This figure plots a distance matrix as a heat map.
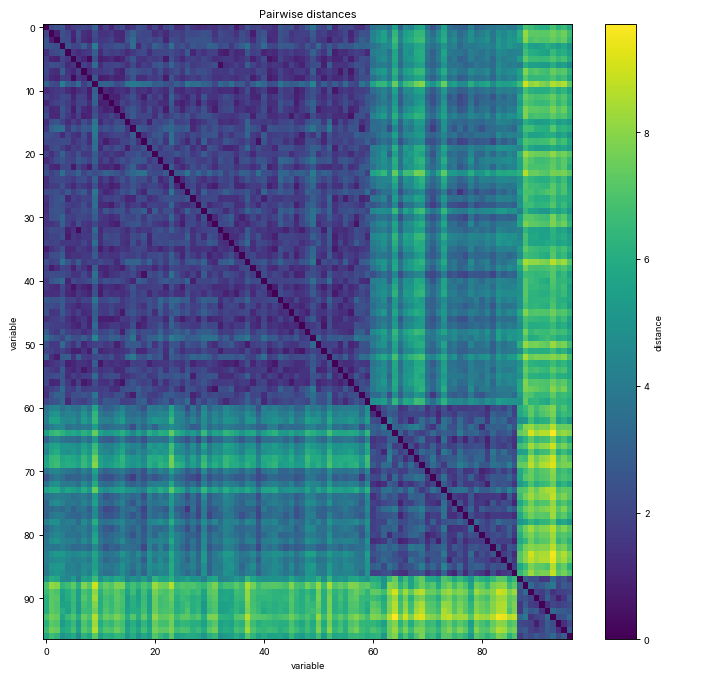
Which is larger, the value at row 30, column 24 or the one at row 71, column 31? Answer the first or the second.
the second
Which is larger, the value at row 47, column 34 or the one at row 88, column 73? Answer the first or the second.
the second
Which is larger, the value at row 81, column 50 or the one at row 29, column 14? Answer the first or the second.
the first
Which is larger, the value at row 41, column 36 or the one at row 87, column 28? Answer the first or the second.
the second
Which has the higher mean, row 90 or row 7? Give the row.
90
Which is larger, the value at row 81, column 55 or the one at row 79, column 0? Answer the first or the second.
the first
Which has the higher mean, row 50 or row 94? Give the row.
94
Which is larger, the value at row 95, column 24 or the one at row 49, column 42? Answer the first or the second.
the first
